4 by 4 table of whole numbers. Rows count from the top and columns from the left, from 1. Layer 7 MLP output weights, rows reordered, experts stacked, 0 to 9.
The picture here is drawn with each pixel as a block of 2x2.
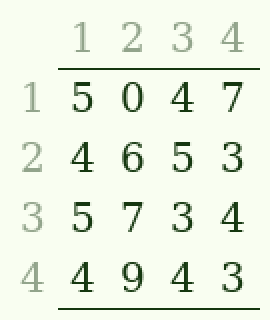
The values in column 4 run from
3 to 7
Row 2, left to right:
4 6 5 3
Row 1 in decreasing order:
7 5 4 0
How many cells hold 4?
5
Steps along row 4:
up down down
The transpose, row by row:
5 4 5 4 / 0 6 7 9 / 4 5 3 4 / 7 3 4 3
